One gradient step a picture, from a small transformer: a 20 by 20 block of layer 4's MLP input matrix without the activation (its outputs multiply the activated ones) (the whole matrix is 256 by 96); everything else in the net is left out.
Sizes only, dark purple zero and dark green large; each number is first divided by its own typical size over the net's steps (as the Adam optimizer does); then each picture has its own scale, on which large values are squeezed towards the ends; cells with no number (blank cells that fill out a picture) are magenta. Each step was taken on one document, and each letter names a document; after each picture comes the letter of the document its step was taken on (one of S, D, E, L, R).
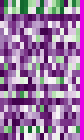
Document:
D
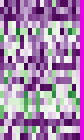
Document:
D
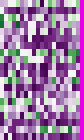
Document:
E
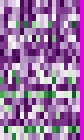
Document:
E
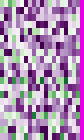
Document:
D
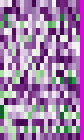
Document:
E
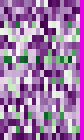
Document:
E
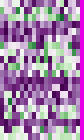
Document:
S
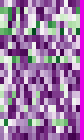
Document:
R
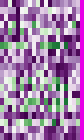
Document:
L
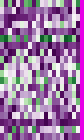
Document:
D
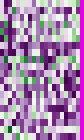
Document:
D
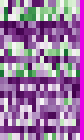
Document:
S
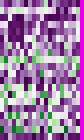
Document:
R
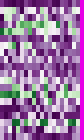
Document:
L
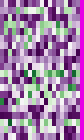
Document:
L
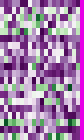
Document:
R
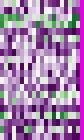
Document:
E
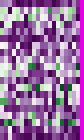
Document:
R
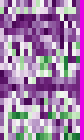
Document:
S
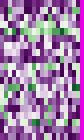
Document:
L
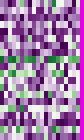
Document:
E
